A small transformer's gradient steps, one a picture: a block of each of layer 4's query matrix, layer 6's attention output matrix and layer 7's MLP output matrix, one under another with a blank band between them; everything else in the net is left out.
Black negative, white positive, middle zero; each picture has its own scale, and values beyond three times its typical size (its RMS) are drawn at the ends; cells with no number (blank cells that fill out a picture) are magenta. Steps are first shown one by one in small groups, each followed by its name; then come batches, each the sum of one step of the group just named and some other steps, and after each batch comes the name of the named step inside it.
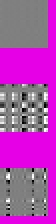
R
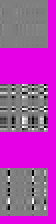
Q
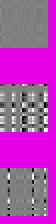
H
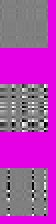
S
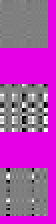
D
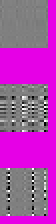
S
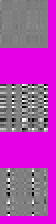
Q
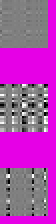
R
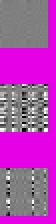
D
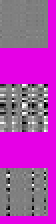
D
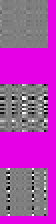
S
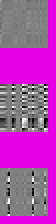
Q
